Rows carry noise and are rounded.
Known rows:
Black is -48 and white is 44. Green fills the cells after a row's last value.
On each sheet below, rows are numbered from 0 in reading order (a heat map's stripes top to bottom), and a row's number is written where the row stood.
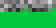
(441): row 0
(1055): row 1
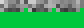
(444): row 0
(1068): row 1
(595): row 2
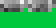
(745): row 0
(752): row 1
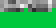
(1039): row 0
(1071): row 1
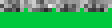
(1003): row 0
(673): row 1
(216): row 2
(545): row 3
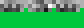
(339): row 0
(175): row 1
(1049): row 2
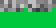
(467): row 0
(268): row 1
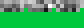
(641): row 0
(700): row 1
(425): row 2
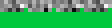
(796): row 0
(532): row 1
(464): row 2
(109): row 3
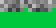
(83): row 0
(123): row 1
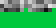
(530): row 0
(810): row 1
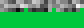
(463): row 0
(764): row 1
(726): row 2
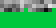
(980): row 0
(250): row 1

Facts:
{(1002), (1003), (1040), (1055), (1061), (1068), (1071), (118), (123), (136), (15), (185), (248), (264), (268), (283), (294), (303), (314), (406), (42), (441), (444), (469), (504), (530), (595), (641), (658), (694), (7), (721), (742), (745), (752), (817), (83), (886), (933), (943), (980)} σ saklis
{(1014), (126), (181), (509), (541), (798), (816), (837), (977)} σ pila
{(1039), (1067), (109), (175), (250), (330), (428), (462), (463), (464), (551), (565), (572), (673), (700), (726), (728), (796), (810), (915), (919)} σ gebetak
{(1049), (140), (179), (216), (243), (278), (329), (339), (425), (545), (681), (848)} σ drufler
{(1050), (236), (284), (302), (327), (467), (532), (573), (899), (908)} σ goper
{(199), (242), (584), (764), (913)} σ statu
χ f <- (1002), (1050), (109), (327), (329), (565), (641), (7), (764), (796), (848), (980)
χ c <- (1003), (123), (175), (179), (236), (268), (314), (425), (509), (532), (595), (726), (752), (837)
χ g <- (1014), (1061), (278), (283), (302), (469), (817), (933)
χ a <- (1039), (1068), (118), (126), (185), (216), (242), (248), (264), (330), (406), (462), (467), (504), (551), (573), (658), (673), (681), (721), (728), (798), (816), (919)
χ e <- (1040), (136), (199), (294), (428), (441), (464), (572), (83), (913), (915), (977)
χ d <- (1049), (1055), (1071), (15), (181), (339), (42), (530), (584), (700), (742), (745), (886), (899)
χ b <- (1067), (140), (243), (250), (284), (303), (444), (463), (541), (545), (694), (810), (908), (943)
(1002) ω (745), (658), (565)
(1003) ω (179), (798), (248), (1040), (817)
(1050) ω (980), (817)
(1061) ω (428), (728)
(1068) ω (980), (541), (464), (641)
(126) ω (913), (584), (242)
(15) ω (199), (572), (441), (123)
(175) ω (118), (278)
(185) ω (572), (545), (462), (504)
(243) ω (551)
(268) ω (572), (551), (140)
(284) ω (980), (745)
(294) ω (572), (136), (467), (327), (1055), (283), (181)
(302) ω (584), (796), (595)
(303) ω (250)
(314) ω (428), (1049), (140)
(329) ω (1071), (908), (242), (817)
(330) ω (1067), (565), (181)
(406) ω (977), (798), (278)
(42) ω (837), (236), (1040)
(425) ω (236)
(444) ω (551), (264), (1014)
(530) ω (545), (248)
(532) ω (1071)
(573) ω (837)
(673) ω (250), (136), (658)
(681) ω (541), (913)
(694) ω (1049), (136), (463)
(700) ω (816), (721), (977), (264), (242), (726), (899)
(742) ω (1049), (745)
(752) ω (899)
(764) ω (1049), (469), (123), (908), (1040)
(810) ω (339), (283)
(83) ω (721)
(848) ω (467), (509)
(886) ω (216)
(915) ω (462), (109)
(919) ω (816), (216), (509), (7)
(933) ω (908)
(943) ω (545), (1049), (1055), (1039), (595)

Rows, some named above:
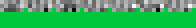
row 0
(118)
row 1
(236)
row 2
(278)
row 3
(467)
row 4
(816)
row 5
(1050)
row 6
(798)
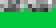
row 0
(406)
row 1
(742)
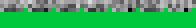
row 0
(658)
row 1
(943)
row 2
(7)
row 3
(1002)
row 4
(302)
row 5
(248)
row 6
(284)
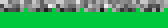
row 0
(15)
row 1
(565)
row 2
(742)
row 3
(837)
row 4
(136)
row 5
(329)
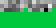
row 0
(406)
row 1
(1050)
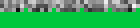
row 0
(532)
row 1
(329)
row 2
(444)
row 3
(1071)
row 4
(700)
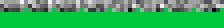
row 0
(745)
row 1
(42)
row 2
(886)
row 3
(1002)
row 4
(977)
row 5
(509)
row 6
(504)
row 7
(915)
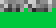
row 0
(243)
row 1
(15)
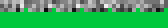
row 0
(899)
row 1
(977)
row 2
(977)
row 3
(565)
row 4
(140)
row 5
(283)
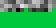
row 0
(915)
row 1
(764)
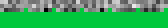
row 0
(185)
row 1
(1014)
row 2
(1040)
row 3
(908)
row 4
(919)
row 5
(242)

